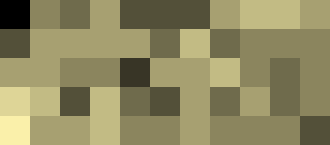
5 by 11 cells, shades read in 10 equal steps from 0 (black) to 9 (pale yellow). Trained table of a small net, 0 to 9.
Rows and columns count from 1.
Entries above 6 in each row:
2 1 1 3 2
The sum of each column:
26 30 24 31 20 21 28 26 28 25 24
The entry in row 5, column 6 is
5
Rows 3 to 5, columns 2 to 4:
6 5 5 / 7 3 7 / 6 6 7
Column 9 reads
7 5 5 6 5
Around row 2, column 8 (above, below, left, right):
6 7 7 5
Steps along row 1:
up down up down same same up up same down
